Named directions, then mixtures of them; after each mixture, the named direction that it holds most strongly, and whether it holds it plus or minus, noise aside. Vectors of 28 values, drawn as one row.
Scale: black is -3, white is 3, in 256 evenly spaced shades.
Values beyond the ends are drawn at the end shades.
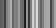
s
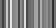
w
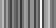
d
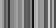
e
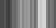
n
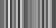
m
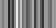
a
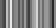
w, plus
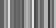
e, minus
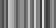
d, minus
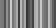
w, plus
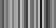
d, minus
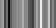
e, plus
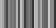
e, plus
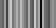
d, minus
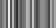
e, minus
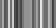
a, minus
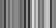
s, plus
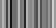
w, minus
